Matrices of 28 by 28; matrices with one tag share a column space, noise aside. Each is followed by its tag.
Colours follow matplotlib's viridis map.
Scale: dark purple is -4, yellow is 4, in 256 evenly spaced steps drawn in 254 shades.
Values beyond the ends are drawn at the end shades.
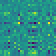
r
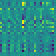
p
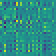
p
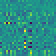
r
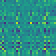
r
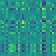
p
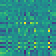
r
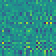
r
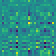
r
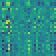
p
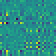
r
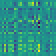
p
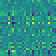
r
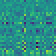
r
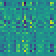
p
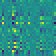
r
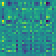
p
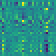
p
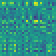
p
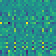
r
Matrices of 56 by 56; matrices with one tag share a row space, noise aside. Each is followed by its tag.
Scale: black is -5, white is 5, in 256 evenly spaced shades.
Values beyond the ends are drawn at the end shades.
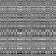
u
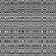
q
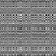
u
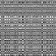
q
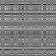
q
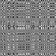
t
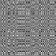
t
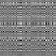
u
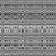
q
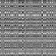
q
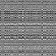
q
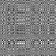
t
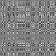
t
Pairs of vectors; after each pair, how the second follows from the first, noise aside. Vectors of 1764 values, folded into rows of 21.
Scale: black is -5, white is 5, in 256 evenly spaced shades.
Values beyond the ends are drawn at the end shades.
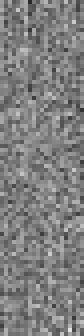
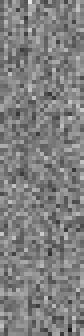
negated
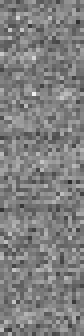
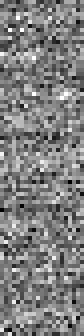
scaled up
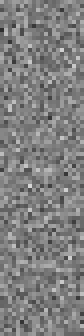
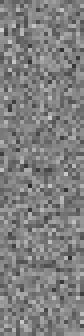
negated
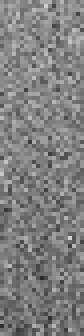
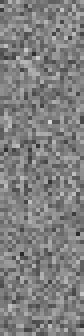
shuffled
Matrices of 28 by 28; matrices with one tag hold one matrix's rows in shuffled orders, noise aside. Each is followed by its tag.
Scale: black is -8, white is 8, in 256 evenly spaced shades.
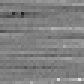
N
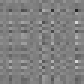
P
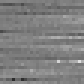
N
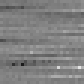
N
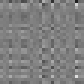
P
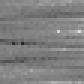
N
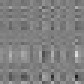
P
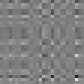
P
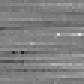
N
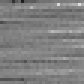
N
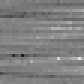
N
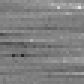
N
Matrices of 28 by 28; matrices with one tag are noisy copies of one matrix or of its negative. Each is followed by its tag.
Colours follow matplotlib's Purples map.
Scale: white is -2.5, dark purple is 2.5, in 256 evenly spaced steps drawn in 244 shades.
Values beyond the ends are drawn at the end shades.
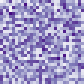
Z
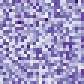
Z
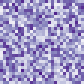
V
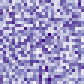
Z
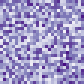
Z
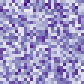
V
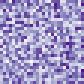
Z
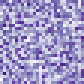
Z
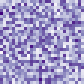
Z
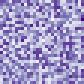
Z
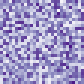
Z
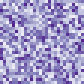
V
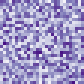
Z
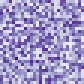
Z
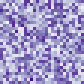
V
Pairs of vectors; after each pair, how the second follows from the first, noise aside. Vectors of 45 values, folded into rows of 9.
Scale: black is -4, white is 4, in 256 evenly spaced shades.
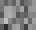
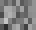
copied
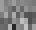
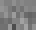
shrunk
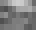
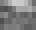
copied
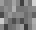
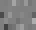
partly zeroed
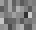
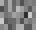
copied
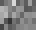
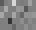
partly zeroed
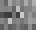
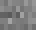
shrunk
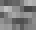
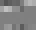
partly zeroed
